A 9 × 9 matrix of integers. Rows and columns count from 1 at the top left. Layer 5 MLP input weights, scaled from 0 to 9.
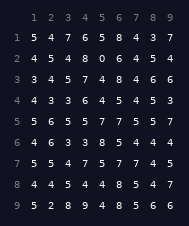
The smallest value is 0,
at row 2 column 5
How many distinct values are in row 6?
5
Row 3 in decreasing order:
8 7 6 6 5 4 4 4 3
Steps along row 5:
up down same up same down same up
